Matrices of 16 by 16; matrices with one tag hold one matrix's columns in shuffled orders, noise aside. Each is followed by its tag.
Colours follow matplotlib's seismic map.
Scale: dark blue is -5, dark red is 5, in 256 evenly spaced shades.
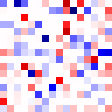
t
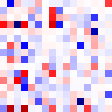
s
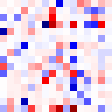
s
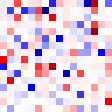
t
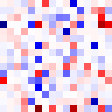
s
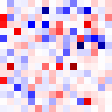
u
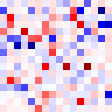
u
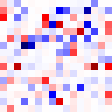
u
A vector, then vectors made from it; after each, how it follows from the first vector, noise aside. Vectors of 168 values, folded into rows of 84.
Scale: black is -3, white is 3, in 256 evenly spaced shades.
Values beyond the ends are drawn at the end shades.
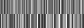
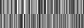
reversed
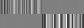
partly zeroed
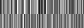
reversed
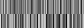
negated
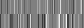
partly zeroed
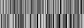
negated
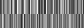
reversed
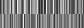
reversed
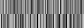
negated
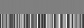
partly zeroed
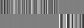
partly zeroed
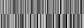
negated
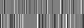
partly zeroed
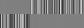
partly zeroed
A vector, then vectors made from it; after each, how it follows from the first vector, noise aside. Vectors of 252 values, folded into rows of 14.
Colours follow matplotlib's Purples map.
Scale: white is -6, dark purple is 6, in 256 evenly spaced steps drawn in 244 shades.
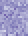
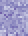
copied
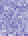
copied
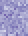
copied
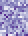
scaled up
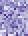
scaled up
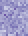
copied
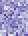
scaled up
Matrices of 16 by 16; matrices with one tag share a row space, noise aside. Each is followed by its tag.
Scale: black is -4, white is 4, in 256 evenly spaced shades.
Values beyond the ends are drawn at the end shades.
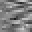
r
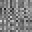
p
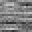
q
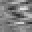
r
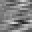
r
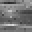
q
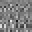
p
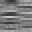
q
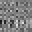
p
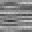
q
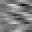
r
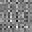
p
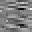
r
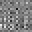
p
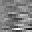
r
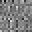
p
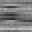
q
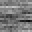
q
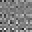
p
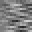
r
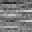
q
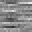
q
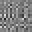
p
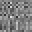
p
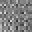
p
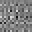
p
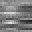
q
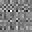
p
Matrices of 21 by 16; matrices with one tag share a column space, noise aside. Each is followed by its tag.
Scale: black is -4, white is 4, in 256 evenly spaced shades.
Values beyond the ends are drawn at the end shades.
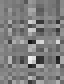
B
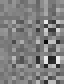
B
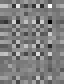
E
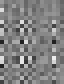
B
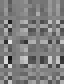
B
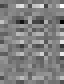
E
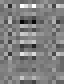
E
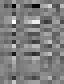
E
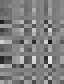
B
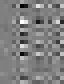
E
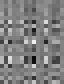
B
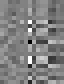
B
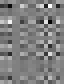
E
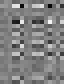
E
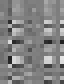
B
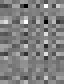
E
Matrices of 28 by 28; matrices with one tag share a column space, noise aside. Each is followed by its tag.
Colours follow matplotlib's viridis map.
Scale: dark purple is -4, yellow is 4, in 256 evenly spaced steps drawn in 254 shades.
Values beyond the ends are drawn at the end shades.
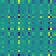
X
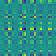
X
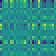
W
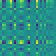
W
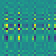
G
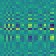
G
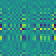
G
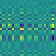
G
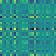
X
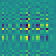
G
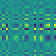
G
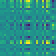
W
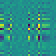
G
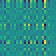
W
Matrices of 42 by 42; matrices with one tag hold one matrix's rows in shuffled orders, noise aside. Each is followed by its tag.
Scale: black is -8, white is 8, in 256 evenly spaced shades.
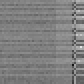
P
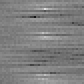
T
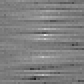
T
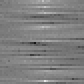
T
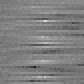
T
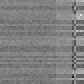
P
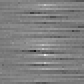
T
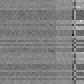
P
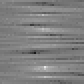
T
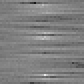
T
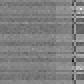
P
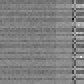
P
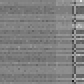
P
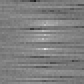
T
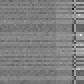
P
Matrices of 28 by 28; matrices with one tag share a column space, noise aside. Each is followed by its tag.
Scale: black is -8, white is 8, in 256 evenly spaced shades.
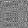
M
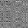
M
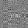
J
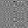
M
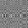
J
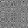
M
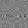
J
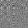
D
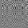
D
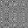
M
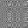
M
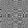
J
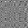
M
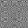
M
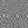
J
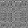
M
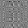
M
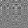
D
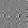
J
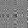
J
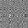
J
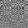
D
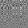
D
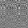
D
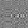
J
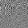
D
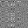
M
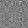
M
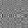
J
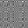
M
